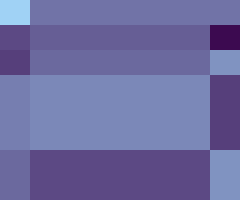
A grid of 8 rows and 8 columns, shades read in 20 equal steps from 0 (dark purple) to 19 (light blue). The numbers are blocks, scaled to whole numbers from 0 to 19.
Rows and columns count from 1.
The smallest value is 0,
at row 2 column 8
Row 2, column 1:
6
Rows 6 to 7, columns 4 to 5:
12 12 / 6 6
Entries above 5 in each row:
8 7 7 7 7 7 8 8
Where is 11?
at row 4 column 1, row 5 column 1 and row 6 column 1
